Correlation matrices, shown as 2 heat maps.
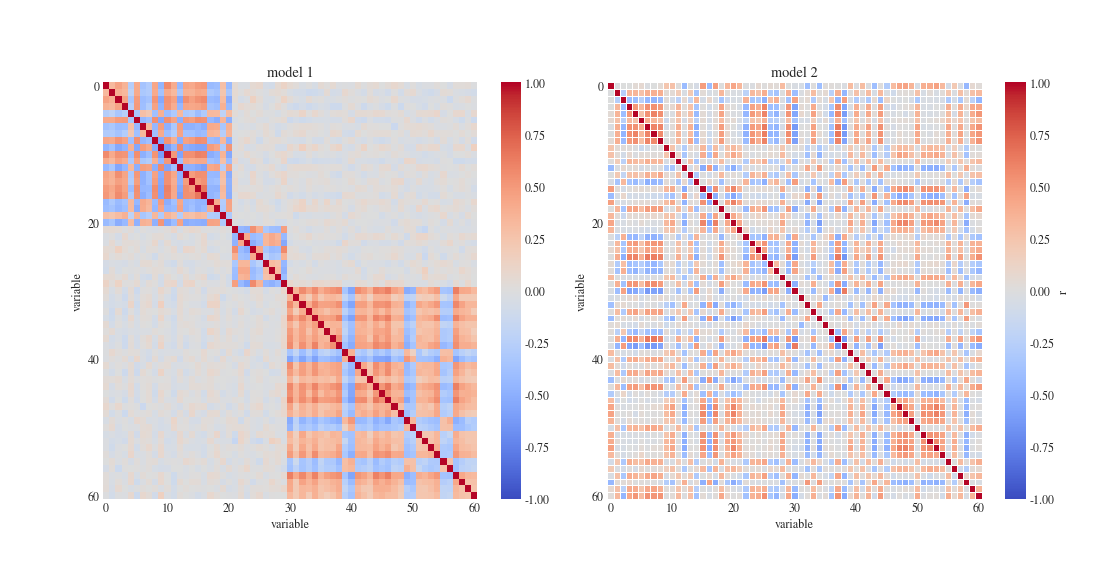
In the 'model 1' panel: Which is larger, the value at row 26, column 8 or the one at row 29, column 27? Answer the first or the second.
the first
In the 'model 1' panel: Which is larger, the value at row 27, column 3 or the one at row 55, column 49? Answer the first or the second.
the second
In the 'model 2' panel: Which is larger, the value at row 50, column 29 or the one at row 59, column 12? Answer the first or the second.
the first
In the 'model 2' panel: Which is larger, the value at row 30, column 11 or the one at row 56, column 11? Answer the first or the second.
the second
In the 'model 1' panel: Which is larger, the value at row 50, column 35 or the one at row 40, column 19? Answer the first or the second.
the second
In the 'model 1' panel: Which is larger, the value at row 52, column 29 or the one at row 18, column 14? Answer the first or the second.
the first
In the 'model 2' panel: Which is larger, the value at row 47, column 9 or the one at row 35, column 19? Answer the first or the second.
the first
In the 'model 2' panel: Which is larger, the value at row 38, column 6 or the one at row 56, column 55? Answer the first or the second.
the second
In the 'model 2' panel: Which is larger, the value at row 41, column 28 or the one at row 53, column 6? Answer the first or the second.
the first
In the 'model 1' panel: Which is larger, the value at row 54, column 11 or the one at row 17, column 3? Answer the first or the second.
the first
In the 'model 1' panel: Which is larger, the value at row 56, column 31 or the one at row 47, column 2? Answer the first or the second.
the second
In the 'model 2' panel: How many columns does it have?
61
